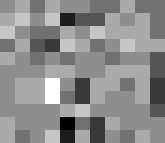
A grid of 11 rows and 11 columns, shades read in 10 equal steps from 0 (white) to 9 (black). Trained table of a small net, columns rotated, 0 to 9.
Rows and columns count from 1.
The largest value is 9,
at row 10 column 5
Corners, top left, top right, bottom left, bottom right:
4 5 3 4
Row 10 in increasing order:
3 3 4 4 4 4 4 4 5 7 9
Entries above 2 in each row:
11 9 9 9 11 11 10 10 10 11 10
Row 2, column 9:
4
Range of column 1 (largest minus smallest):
3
